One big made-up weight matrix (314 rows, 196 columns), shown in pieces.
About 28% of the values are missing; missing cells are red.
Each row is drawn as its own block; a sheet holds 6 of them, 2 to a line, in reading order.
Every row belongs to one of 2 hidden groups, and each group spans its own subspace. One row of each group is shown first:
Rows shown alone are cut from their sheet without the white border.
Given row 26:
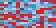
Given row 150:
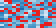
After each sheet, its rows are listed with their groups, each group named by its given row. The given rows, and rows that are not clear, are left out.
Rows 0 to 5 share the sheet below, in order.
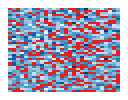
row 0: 26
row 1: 26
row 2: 150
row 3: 26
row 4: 150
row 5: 26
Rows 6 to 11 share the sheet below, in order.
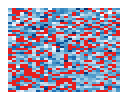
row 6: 150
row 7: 26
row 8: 150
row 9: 150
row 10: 26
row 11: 26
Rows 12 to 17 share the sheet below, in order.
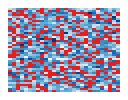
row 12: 150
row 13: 150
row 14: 26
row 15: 26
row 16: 150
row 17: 26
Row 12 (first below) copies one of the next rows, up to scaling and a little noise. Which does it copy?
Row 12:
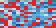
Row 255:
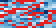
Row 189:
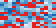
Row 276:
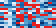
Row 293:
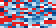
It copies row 276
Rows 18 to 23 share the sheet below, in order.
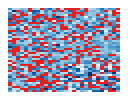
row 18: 150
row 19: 26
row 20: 150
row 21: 26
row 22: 150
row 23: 150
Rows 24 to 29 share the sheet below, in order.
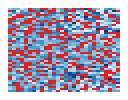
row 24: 26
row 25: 26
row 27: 150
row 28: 26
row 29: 150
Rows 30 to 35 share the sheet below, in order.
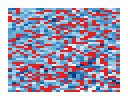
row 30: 150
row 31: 26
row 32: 26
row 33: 150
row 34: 26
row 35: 150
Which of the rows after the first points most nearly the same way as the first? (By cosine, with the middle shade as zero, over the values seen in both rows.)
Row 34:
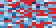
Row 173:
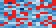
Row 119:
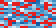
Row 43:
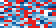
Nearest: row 119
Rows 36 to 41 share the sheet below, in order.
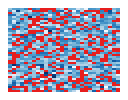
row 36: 26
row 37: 26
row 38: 150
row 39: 150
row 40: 150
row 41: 26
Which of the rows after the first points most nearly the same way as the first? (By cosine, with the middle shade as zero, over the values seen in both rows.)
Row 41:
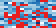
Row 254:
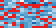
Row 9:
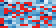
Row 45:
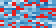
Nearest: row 45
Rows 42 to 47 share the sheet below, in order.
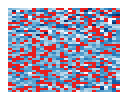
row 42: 26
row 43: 150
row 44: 26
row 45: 26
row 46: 26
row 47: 26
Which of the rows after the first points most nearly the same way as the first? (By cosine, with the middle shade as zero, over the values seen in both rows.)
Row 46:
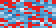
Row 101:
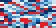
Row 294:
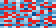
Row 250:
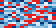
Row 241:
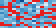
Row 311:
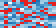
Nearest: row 311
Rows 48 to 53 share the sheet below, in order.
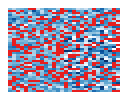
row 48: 150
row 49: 26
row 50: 150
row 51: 150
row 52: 26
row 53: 26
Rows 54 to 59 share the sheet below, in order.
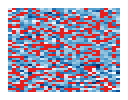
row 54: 150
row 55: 26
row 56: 26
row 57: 150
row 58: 26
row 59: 150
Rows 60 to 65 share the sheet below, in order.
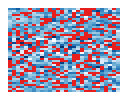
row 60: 150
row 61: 26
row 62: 26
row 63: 150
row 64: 26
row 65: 26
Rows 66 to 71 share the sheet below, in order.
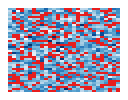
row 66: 26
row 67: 150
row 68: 150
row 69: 150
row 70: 150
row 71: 150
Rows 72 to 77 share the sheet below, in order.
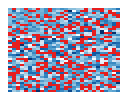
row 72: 26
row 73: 26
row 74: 26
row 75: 150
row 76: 150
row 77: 150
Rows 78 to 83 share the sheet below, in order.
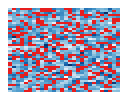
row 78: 150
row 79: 150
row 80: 150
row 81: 150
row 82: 150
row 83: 150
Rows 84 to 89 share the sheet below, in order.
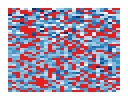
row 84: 26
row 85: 150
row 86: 26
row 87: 150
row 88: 150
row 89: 26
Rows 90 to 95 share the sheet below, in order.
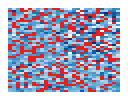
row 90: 150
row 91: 150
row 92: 150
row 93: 150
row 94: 26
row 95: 150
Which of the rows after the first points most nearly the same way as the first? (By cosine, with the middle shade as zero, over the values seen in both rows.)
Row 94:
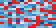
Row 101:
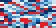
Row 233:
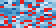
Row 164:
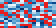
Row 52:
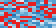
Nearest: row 101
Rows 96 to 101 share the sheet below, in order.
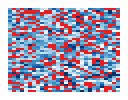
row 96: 26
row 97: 26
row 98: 26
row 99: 150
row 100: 150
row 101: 150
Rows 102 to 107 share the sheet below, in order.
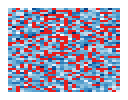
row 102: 26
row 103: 26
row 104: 26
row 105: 150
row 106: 26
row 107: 26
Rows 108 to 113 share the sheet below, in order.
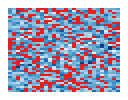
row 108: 26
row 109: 26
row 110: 26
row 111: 150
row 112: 26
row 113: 26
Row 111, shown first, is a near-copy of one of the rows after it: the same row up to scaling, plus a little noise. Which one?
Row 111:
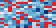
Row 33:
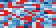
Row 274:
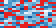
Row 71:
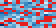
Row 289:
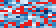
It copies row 33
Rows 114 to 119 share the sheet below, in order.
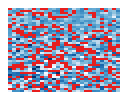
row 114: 150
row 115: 150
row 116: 26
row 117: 26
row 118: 150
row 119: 26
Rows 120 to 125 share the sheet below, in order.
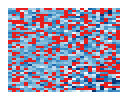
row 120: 150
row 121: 26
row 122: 150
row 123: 26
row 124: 26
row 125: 26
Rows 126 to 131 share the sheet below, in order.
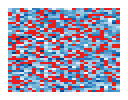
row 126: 26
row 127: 150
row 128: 26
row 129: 26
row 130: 26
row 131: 26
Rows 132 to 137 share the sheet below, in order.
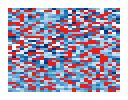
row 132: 26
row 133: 26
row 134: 150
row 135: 26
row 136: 26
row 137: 150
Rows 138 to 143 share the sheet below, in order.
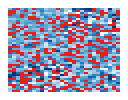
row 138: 150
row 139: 150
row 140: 150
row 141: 150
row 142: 150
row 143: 150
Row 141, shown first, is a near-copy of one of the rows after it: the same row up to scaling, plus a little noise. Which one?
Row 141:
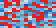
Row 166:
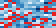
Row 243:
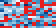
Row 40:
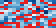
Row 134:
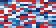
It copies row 243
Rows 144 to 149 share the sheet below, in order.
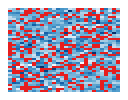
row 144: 150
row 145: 150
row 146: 150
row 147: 150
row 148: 26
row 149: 150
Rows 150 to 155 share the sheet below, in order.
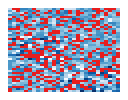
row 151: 150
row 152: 26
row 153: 26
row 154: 26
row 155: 150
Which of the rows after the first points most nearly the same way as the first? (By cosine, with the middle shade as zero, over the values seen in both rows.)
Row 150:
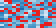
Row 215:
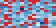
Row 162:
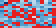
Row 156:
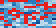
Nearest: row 215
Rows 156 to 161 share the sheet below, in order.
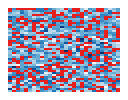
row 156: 150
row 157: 26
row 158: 26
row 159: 150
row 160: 150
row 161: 26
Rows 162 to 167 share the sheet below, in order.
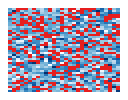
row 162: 150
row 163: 26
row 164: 26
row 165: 26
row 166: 150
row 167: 26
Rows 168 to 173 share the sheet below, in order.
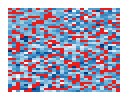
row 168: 26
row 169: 26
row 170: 150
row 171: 150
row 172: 150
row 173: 26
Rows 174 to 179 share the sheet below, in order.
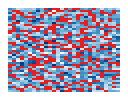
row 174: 150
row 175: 26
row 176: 26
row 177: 150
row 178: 26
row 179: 150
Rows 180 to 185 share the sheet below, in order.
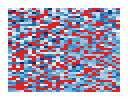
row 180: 150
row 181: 26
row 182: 26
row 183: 150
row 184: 26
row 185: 26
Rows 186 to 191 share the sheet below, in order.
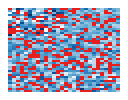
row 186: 150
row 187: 26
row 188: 150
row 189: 150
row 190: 150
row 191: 150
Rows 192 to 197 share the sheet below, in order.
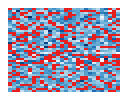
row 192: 26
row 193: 150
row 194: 26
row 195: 26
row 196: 26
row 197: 150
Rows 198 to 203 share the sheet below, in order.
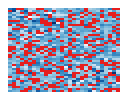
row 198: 150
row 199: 26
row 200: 150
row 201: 26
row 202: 150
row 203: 150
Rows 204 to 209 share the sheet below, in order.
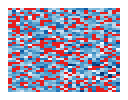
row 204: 26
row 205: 26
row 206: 26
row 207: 150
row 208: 26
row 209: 150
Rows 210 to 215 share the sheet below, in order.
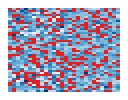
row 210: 150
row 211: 150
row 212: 150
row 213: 150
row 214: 150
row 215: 26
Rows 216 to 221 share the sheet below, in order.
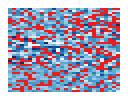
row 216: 26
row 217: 26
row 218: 150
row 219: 26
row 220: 150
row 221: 26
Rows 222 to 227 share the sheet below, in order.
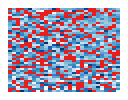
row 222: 26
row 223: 26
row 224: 150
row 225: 26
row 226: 26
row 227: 26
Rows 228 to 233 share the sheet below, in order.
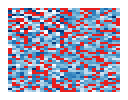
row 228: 26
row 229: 150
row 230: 150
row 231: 26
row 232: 150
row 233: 150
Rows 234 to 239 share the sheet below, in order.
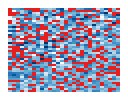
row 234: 150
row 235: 150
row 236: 26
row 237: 26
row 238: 150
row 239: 150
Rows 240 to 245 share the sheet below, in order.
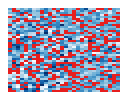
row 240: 26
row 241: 26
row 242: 150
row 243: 150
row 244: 150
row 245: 150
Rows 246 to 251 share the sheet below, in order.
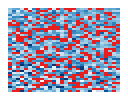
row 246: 26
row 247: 26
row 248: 26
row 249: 26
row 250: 26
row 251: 150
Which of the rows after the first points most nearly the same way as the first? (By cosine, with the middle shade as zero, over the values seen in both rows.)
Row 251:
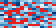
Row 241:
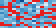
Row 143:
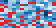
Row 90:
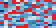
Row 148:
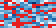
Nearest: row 143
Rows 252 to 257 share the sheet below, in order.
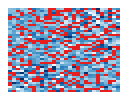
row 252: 26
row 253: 150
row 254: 26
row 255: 150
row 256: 26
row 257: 26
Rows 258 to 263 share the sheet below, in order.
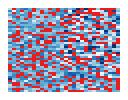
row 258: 150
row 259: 26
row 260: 26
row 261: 150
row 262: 150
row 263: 150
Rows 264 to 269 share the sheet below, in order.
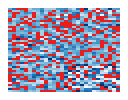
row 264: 150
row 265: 26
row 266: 26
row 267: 150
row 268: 150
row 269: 26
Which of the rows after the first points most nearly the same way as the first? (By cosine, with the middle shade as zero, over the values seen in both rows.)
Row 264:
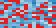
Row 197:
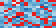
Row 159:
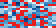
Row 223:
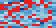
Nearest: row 159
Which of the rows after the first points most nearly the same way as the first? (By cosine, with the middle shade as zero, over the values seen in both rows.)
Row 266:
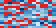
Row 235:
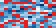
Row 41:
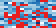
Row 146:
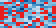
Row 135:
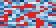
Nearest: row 135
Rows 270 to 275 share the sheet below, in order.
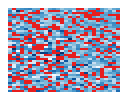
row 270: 26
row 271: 26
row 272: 26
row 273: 150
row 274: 150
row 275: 26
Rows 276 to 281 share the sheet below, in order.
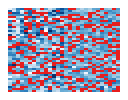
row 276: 150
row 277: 150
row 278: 150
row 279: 26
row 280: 150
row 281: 26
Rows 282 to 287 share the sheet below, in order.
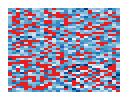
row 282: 26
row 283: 26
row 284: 26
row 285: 26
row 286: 26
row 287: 26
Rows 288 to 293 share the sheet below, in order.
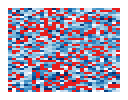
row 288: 26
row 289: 150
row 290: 26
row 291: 26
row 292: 150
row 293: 150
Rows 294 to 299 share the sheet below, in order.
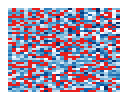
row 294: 150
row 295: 150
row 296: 150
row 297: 150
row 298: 150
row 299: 26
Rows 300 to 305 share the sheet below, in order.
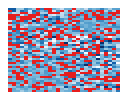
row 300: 150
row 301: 26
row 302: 26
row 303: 26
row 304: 26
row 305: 26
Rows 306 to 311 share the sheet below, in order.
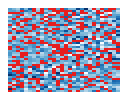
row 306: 26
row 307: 26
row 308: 150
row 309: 26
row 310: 150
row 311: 26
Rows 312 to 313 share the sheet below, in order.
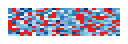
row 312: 26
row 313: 26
